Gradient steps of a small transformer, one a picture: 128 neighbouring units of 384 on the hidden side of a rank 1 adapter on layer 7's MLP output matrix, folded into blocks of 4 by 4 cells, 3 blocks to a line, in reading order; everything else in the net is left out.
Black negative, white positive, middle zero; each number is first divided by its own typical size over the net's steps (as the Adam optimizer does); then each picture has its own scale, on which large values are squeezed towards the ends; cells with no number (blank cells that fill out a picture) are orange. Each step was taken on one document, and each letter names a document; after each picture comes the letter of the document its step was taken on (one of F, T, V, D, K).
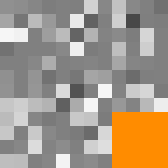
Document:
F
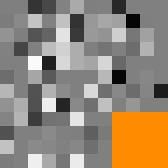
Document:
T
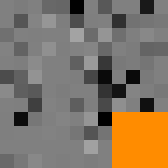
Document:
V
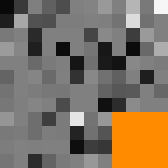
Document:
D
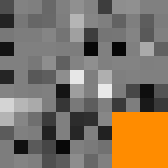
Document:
F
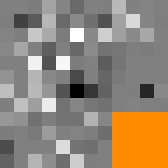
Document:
T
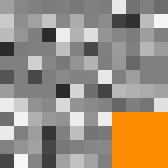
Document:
F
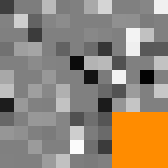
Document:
D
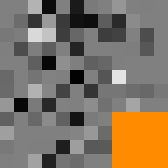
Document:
T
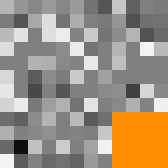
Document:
F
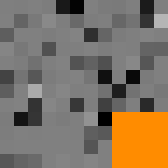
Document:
V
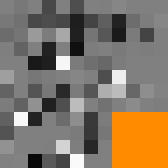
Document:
T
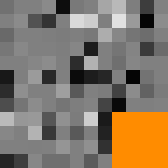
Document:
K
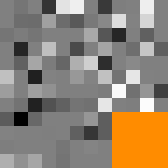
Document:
V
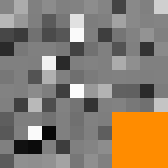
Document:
F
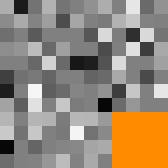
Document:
D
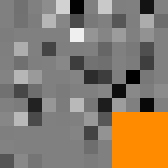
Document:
V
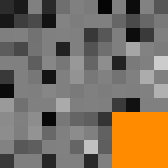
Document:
D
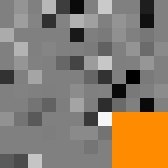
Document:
V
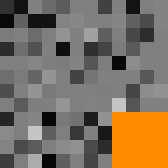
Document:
D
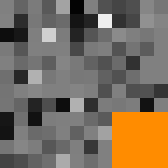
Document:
K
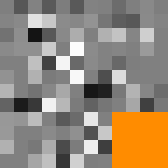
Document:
T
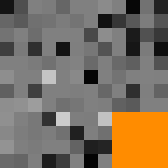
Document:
D
